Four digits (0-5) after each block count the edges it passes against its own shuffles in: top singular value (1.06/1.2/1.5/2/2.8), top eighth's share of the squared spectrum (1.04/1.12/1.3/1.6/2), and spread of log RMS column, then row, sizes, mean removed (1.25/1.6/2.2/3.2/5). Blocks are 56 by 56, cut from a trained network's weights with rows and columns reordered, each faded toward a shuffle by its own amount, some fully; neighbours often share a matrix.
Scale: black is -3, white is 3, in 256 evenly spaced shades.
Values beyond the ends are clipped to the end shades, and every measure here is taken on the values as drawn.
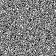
2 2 0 0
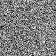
2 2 0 0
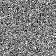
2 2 0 0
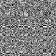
4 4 1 3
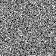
1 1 0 0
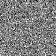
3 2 0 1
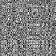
4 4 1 2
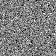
0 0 0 0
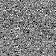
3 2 0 1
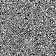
1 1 0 0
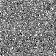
2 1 0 0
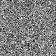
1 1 0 0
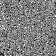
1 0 0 0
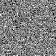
2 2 0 0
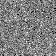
1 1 0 0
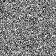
2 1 0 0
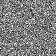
0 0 0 0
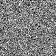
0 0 0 0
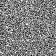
0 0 0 0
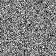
0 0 0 0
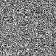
3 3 1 2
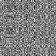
4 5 2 2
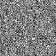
3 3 1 1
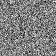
1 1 0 0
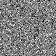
1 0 0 0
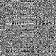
4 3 0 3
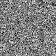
1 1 0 0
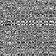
4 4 0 3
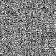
2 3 0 1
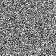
1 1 0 0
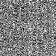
2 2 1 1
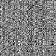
3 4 1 2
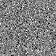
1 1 0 0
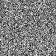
1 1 0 0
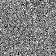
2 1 0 0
